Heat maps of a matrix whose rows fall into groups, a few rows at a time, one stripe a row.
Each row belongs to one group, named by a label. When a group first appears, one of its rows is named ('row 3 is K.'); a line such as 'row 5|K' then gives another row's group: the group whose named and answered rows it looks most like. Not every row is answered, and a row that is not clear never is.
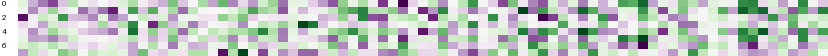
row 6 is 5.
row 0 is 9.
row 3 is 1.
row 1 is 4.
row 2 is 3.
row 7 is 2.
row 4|4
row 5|9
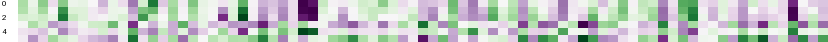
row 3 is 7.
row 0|2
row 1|2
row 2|2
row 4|1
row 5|4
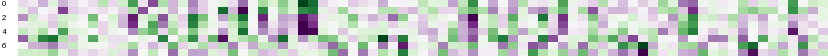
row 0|1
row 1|1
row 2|2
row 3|2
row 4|2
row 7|5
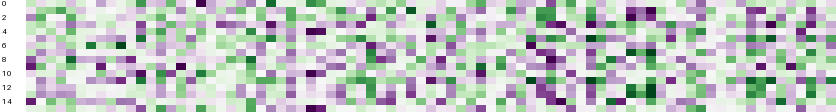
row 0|1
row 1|5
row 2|5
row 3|7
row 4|2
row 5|4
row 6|7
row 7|9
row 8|3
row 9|3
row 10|2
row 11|4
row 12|9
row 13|9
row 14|3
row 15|2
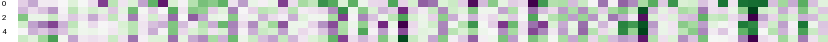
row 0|4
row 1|9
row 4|9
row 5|5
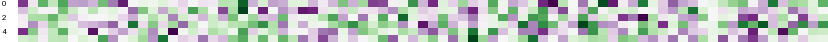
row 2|5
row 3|4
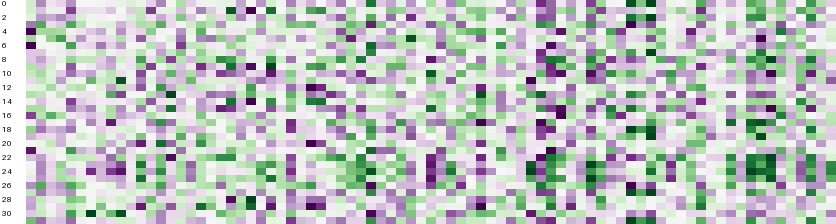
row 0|9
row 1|1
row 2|9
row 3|5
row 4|3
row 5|5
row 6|3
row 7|9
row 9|1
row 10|7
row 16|3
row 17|4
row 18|9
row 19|9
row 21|3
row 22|4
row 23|4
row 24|4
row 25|4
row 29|2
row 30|7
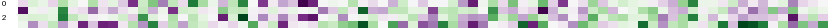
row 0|2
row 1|3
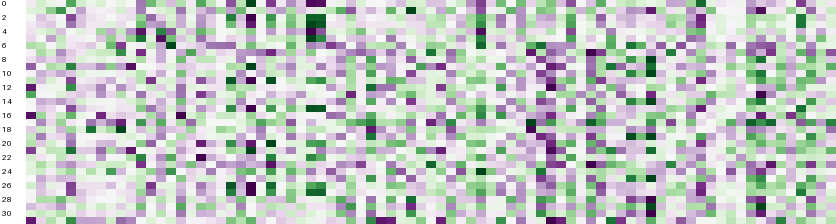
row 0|2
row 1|5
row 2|1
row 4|2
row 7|7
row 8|9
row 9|3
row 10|9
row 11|1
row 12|3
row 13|5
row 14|9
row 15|1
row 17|4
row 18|7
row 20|1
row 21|3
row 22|1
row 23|7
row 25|9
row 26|1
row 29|9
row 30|5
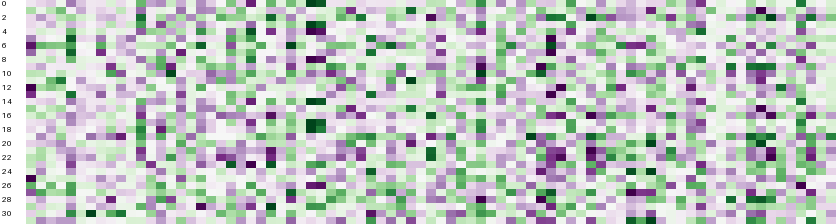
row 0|1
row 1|5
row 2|4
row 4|2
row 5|3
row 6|5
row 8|2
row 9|4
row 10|7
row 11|5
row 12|3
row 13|3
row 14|1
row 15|5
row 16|7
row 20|9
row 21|7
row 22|7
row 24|9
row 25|3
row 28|4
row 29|1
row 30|7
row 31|9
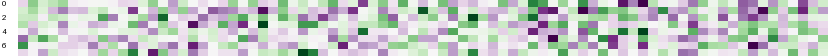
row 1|7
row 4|9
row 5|3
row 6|5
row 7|1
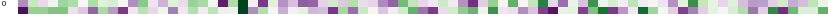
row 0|2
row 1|3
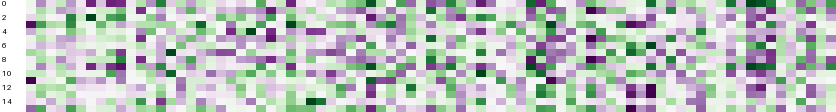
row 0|4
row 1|7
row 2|7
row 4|2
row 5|7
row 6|9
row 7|7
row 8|7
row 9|4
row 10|7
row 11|3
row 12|5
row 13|5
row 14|1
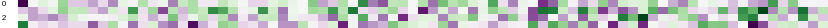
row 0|3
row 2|9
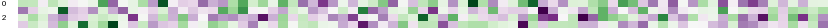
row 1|3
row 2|7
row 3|7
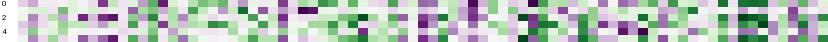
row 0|4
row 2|4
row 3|4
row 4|5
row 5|4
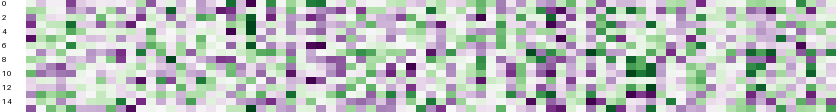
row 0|1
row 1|7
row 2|2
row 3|3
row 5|3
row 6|2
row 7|4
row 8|7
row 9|9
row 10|9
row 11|2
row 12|9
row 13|5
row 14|7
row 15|3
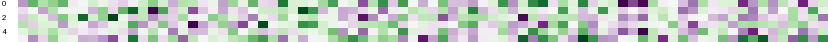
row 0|5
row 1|1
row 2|7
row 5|4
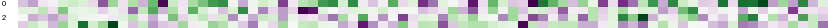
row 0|4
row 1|2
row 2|9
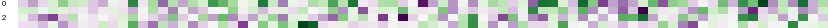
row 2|9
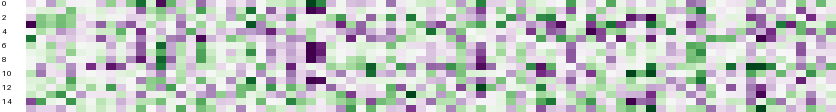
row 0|1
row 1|2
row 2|5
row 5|5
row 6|2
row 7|2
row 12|7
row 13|5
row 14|5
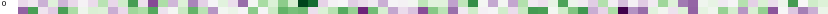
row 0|1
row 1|5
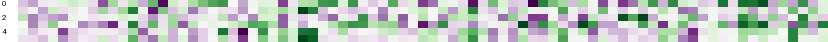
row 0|4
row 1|1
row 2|9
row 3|4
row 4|1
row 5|1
